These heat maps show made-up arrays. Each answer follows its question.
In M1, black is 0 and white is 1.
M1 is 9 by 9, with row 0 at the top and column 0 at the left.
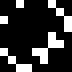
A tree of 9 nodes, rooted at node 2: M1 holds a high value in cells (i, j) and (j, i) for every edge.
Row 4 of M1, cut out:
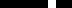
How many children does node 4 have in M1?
0
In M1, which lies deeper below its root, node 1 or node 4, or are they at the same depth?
node 1
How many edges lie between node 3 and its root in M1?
2
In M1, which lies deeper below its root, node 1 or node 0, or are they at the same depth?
node 1
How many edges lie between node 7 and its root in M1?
4
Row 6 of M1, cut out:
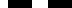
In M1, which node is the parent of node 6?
0
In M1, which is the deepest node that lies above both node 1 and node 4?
6
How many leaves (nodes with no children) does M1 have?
3
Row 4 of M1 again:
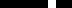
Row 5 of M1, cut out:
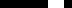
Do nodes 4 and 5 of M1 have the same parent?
yes
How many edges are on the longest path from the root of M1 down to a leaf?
5
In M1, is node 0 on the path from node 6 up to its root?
yes
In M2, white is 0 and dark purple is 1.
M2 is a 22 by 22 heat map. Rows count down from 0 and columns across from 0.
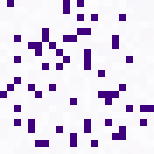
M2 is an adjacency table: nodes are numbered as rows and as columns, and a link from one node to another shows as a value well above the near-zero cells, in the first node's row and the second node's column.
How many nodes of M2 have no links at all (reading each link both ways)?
1
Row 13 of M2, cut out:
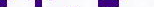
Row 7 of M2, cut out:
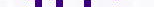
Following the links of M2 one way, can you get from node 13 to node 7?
yes
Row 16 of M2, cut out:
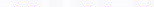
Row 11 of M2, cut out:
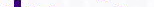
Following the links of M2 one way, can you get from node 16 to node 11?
no
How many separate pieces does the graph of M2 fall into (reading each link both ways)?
2
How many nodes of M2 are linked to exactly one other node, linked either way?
1
